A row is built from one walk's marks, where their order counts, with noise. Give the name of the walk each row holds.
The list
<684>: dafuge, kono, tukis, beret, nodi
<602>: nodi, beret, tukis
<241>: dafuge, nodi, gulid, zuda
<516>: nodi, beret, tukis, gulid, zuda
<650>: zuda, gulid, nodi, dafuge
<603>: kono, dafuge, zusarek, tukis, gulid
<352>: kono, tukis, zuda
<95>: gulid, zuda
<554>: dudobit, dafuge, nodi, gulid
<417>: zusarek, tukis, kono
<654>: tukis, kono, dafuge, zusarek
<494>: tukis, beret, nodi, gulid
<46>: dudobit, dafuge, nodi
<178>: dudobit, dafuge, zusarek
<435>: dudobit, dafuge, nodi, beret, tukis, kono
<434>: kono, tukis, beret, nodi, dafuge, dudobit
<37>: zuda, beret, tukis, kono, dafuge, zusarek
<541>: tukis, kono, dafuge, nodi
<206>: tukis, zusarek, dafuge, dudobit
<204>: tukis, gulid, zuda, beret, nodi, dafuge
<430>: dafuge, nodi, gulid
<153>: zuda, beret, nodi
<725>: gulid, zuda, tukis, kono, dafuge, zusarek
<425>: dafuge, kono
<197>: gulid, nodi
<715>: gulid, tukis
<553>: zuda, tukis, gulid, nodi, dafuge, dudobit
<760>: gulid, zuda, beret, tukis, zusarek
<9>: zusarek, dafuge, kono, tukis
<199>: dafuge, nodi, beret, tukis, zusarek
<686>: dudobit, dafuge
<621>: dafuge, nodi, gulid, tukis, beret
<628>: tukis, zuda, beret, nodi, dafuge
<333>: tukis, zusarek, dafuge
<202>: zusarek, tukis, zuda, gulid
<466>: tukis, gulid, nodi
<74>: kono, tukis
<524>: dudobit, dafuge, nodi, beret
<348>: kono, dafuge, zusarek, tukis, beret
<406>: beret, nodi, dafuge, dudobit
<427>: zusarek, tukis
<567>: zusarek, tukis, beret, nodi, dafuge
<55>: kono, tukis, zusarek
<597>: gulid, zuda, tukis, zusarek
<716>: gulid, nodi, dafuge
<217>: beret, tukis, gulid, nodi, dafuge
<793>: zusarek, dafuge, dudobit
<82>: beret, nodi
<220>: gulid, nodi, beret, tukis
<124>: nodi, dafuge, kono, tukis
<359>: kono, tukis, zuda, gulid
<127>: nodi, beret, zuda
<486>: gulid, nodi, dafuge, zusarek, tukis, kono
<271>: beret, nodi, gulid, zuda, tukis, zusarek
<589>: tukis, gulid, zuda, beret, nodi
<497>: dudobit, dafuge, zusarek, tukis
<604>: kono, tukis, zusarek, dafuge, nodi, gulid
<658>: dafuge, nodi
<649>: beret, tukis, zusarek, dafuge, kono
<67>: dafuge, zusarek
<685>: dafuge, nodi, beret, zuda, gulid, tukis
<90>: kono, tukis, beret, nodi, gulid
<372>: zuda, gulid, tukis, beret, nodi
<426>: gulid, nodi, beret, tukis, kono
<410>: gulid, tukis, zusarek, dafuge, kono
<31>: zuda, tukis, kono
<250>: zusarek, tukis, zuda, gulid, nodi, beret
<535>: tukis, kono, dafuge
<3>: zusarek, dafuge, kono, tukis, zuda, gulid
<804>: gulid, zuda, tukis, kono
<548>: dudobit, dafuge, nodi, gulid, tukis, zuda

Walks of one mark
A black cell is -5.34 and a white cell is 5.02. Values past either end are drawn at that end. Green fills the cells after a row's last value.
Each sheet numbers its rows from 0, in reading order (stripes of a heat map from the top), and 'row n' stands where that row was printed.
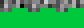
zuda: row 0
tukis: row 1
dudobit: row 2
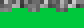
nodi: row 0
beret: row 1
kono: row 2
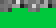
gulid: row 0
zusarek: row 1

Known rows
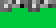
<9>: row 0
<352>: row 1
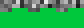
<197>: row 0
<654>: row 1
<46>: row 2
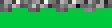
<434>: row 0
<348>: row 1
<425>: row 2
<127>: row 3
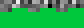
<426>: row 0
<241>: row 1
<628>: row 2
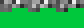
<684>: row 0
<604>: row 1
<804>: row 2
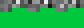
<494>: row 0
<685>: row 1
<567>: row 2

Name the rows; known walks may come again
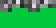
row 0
<760>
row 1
<352>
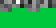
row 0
<621>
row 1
<153>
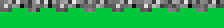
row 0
<9>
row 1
<548>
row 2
<654>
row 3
<602>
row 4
<333>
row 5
<55>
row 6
<430>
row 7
<516>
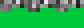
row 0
<199>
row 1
<359>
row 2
<46>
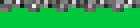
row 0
<685>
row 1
<202>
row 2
<372>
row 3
<628>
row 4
<604>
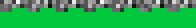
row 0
<684>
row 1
<178>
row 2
<804>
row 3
<535>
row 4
<597>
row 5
<716>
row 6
<124>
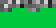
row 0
<206>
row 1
<524>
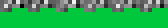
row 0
<3>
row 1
<37>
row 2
<486>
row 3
<567>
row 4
<427>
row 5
<497>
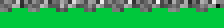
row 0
<197>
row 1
<82>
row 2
<74>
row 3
<434>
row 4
<220>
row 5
<217>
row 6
<127>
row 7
<425>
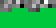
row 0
<67>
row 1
<603>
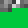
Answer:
<90>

